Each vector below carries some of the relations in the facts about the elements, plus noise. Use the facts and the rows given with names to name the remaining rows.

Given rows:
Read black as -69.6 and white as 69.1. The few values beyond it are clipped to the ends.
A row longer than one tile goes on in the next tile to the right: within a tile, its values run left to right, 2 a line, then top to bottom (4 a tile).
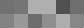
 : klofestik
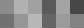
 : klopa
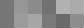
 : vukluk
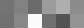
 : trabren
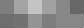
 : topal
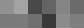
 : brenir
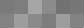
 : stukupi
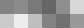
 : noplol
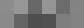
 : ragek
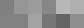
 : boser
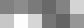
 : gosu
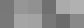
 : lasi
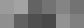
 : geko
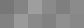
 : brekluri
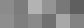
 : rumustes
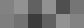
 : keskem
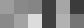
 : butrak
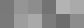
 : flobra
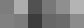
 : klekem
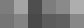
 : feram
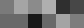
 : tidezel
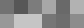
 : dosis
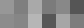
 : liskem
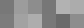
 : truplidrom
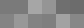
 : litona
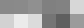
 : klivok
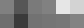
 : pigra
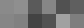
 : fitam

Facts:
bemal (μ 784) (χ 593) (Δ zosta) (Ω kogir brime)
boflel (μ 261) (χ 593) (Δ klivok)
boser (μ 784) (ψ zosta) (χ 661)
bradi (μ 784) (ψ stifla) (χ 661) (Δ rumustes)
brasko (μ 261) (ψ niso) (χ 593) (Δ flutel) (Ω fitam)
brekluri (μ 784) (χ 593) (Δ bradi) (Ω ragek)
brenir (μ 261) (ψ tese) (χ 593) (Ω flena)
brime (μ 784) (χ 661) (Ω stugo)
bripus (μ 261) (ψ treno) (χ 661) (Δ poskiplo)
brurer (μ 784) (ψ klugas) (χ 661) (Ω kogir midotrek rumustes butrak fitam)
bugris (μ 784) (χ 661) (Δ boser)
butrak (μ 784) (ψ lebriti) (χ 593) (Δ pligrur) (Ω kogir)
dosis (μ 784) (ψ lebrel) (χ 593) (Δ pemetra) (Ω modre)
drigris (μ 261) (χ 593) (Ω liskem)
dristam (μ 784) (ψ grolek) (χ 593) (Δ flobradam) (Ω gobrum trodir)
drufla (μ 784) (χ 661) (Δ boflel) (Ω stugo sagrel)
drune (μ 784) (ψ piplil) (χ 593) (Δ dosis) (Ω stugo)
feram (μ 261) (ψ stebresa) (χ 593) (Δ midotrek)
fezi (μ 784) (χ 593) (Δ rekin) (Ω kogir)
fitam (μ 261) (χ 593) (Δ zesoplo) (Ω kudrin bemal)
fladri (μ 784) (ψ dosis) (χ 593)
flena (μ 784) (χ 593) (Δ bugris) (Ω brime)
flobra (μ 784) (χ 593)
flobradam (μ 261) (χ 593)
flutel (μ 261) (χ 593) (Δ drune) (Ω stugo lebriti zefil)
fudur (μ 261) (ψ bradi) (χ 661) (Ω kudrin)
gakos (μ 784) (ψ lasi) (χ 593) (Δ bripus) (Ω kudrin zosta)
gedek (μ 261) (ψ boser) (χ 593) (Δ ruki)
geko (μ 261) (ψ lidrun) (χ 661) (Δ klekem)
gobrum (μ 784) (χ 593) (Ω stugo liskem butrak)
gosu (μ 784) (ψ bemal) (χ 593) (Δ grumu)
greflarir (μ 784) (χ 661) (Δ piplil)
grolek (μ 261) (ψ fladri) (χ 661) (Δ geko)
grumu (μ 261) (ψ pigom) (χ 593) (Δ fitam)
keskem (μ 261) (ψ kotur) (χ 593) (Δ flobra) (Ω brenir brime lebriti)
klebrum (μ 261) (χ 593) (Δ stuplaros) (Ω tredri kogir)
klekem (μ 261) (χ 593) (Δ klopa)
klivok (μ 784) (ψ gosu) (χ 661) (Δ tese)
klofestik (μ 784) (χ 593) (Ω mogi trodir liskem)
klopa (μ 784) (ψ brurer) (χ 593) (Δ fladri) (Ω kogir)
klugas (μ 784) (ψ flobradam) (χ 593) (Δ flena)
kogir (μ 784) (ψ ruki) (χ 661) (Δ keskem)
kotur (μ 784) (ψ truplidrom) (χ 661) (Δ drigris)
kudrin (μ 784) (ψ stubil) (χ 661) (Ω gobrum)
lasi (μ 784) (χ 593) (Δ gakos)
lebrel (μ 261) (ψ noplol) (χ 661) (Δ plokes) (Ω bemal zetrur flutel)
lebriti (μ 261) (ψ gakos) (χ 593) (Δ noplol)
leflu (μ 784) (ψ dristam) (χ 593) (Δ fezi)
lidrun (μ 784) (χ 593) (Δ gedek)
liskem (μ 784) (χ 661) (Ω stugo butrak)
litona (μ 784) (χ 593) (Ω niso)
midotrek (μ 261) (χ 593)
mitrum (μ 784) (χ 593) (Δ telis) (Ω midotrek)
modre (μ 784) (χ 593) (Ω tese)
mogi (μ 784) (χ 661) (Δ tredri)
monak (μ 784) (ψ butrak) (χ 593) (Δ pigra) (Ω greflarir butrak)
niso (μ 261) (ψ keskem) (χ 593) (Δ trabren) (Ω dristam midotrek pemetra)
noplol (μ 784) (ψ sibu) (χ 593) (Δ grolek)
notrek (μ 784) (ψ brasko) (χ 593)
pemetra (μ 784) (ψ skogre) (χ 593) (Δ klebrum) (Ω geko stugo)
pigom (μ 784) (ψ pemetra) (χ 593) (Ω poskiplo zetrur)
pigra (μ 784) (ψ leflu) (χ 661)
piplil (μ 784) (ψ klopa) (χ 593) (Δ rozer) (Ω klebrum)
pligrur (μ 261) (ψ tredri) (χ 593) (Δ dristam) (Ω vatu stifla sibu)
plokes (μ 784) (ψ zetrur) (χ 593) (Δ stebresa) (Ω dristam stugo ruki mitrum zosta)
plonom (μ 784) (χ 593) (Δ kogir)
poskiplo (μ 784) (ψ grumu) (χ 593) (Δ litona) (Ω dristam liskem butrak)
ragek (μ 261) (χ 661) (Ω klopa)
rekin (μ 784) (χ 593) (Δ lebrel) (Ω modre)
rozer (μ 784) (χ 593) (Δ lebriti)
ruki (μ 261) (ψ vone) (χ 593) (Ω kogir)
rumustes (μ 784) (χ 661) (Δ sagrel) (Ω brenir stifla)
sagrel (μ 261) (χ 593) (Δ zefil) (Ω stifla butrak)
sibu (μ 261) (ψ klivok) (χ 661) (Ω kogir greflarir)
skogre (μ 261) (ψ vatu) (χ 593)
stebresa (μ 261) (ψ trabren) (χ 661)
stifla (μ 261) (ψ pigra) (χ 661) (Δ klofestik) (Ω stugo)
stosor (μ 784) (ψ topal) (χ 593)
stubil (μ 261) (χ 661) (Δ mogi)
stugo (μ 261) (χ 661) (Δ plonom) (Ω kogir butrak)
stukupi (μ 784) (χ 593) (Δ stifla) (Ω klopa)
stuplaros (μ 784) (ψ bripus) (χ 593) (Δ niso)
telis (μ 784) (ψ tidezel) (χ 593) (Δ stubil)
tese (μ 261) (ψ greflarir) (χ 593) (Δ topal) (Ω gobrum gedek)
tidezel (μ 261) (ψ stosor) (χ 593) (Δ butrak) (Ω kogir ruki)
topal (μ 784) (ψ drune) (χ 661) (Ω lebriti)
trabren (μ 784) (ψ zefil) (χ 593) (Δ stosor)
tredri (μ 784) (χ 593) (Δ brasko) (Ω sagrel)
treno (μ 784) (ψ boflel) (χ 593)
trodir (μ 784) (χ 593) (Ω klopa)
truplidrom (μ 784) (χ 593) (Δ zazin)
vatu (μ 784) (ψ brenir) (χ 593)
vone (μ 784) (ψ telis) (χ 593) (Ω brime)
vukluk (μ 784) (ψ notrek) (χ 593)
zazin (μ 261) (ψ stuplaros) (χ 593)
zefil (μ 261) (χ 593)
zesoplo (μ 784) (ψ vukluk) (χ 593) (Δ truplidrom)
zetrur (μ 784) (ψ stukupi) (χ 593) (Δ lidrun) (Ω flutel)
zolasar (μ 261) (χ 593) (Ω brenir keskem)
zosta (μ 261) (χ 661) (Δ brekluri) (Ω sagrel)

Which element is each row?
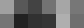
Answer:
stifla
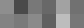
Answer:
dristam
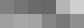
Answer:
fladri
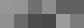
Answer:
zosta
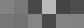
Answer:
klebrum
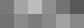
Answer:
piplil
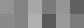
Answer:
kudrin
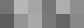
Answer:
klugas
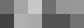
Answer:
telis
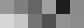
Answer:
sibu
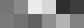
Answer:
brurer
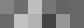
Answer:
mitrum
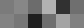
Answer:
pligrur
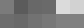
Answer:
leflu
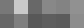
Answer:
flobradam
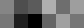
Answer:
fudur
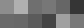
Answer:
ruki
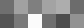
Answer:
stosor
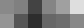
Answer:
grolek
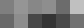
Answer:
stubil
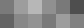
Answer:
vone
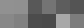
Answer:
sagrel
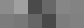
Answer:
gedek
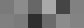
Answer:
zolasar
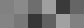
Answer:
drigris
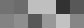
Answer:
plokes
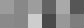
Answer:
brime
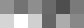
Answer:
bemal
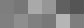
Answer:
poskiplo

